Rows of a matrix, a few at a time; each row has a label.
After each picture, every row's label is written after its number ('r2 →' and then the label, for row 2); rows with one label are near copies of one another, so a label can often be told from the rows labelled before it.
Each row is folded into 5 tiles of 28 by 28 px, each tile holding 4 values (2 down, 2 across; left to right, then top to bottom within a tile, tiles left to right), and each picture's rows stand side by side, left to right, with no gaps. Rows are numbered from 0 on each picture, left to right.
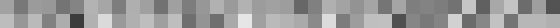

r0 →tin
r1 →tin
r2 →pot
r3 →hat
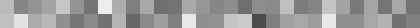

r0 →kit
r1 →pot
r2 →pot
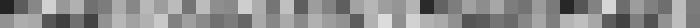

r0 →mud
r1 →kit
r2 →tin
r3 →mud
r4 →mud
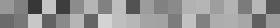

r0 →hat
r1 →pot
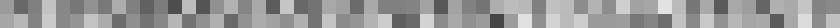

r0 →pot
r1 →hat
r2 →pot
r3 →tin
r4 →kit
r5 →tin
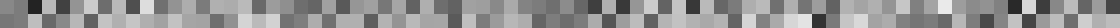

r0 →hat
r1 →tin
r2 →hat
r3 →pot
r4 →hat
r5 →pot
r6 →kit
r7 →hat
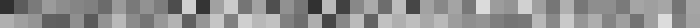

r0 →mud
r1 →hat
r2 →hat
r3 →kit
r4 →tin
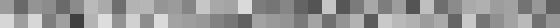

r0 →tin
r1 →kit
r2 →hat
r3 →pot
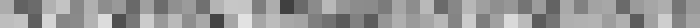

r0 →pot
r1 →tin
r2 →mud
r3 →pot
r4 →tin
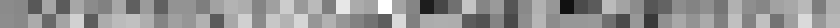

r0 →hat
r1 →tin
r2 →kit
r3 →mud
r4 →mud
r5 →tin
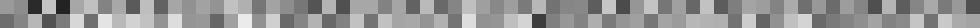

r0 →hat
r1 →tin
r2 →hat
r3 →pot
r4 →hat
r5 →pot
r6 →hat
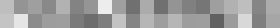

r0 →kit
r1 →tin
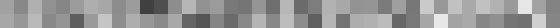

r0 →tin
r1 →mud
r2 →pot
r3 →kit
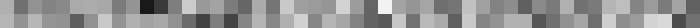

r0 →tin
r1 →mud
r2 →kit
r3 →pot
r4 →pot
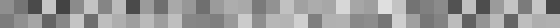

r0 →hat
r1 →tin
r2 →kit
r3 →hat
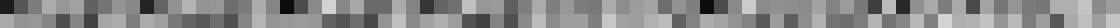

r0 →mud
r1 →mud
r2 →mud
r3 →mud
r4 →pot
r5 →mud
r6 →hat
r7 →tin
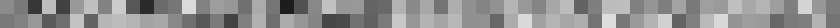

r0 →hat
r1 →mud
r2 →mud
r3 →tin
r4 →pot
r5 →kit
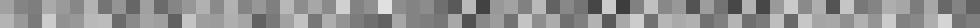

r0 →pot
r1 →pot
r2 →kit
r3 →hat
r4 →hat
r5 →hat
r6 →pot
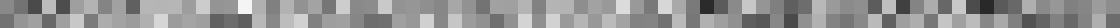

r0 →hat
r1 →kit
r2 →kit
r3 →tin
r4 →kit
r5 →mud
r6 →hat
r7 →mud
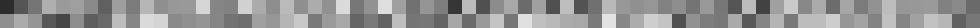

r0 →mud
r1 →kit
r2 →kit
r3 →hat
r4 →pot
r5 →hat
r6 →pot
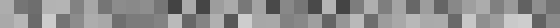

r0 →pot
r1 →hat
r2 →hat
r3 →pot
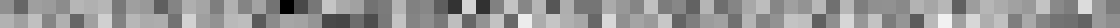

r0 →tin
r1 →pot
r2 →mud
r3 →hat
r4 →pot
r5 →pot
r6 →tin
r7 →kit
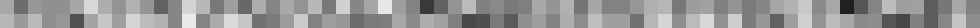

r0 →tin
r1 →pot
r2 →kit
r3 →mud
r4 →tin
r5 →tin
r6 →mud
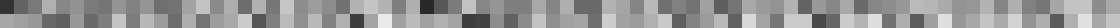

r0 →mud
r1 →pot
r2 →tin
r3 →mud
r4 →pot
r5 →pot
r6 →tin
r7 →tin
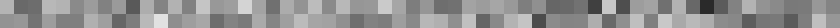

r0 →pot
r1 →kit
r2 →kit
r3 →pot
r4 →hat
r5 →mud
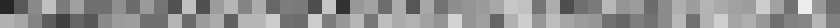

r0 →mud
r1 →hat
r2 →hat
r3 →tin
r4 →mud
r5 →kit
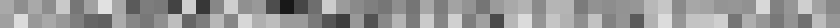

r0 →kit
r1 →hat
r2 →mud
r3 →tin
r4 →tin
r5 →kit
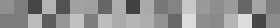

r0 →hat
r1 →pot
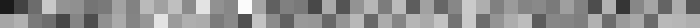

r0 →mud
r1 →kit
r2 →hat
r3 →pot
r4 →hat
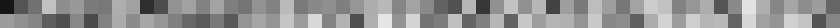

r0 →mud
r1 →mud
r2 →tin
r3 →hat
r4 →tin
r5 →pot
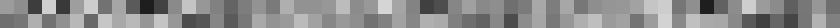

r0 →hat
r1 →mud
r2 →kit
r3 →mud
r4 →tin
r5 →mud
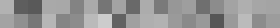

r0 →pot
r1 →tin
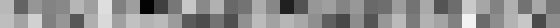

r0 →tin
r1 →mud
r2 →mud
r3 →pot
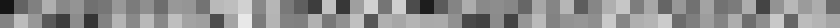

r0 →mud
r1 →tin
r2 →hat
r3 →mud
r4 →pot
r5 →hat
